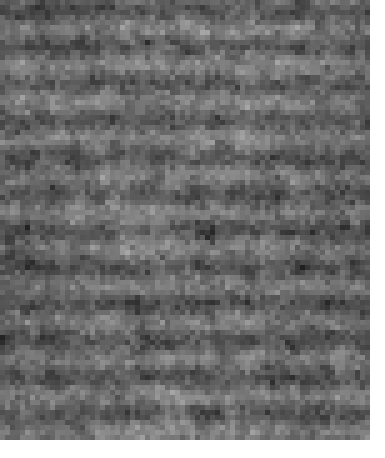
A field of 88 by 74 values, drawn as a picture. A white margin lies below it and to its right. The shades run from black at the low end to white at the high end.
Stripes: horizontal, repeating 12 times. Odd rows or columns: none. Histogram: bell-shaped. Slope: none. Grain: streaks across. Seam: none.
